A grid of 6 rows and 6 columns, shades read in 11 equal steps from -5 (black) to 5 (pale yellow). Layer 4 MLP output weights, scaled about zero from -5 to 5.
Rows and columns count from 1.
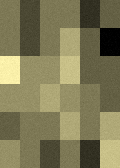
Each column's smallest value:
-1 -2 -2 0 -3 -5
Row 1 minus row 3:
-5 -3 -1 -3 -2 0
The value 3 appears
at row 3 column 4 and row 6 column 6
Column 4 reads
0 2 3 1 2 0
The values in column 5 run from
-3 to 0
